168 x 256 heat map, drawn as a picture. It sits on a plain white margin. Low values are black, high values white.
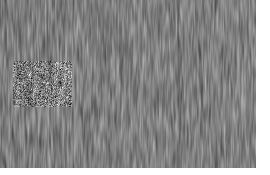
On average the colour sits 50% of the way up the scale. There is no overall slope. The distribution is heavy-tailed on both sides. In the middle left lies a patch that is rougher than the rest. Streaks run downward.
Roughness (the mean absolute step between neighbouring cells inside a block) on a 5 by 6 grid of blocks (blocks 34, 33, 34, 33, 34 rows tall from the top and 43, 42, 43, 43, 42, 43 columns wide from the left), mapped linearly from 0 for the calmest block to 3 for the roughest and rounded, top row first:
0 0 0 0 0 0
1 1 0 0 0 0
3 3 0 0 0 0
1 1 0 0 0 0
0 0 0 0 0 0
